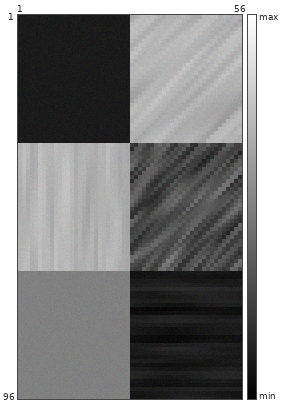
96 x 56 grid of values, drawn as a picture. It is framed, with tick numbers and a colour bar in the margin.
The table splits into 3 rows of 2 panels. Panel 1,1: very low, flat. Panel 1,2: high, slanting up to the right, faint in contrast. Panel 2,1: high, streaked downward, faint in contrast. Panel 2,2: low, slanting up to the right. Panel 3,1: middling, flat. Panel 3,2: very low, streaked across, faint in contrast.
